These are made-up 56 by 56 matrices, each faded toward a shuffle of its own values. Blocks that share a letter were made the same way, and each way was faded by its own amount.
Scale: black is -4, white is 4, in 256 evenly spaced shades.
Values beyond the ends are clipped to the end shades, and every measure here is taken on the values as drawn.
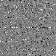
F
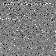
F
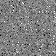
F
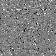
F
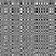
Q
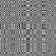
Q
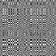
Q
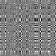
Q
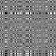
Q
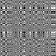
Q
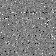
F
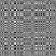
Q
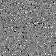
F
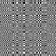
Q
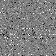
F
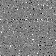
F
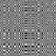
Q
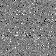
F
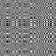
Q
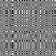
Q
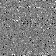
F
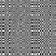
Q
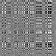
Q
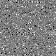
F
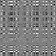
Q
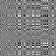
Q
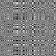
Q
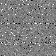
F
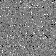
F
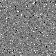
F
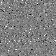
F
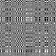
Q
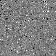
F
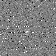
F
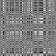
Q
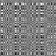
Q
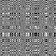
Q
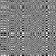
Q
